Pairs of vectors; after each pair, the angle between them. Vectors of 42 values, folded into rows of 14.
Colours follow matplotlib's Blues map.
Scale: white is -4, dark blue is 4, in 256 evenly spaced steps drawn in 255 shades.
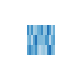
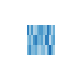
nearly parallel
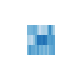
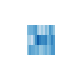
nearly parallel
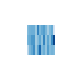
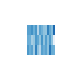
nearly opposite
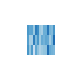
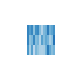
nearly parallel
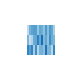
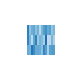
orthogonal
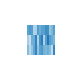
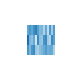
partly opposed
